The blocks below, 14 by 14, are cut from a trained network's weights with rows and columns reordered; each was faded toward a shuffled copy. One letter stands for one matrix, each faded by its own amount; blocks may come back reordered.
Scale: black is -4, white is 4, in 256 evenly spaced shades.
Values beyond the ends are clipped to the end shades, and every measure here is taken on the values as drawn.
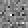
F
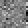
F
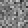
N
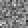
N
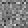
F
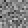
N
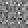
F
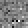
F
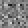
F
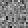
F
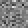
F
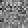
F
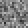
N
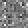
F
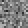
N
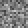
N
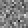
N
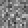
N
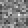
N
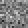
N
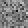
N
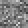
N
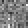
F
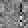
F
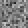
N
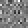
F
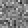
N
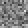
N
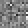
F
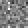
F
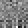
F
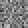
N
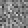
N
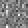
F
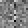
F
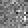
F
